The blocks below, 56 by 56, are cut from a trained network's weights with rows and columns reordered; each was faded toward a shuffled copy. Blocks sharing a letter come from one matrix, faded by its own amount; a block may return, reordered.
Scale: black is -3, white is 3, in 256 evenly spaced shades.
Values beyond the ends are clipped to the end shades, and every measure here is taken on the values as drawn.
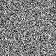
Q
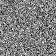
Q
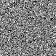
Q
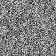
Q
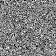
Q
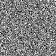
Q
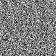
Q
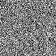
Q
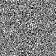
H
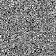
H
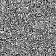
Q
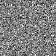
H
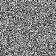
Q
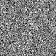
H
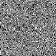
H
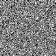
Q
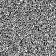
Q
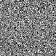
H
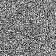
Q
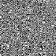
H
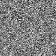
H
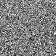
Q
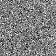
Q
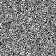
Q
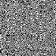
H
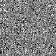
H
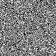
Q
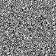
H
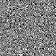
H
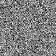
H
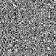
H
